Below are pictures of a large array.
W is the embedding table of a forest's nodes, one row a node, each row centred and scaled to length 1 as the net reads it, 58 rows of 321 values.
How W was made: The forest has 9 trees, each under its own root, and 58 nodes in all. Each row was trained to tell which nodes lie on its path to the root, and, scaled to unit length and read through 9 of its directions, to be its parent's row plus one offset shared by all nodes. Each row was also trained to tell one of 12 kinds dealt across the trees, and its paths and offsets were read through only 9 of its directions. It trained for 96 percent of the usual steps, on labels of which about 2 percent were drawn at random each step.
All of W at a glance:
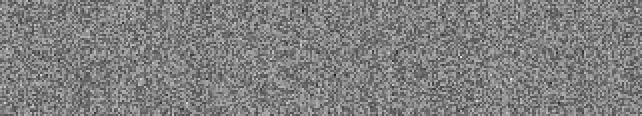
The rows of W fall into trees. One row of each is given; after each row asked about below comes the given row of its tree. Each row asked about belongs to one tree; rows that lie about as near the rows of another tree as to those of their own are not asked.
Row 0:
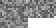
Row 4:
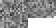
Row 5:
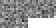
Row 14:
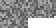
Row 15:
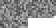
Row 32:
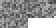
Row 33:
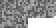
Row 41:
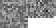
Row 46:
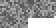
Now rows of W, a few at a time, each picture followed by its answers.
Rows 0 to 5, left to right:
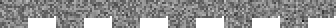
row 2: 0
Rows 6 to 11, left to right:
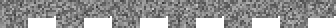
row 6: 5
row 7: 14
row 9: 5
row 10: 0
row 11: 32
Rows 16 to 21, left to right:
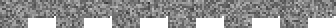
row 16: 0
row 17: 41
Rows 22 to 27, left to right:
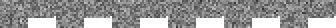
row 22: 5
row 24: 0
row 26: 5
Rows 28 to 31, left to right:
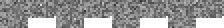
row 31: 0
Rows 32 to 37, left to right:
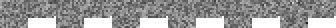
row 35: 15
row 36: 32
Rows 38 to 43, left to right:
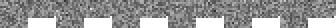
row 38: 46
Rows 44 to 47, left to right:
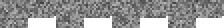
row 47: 32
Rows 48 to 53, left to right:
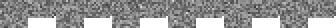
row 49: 5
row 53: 14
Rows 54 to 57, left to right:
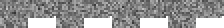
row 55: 32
